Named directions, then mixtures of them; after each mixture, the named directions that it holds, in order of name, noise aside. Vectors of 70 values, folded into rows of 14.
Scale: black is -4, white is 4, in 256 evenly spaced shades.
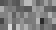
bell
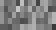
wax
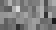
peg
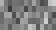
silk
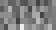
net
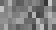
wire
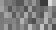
silk, wire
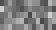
bell, wire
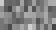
silk, wax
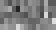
peg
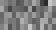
silk, wire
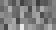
net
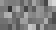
peg, silk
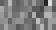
wire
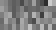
net, silk, wire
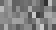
wire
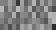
wax, wire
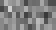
bell, net, silk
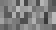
silk, wax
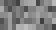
bell, silk, wax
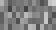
silk
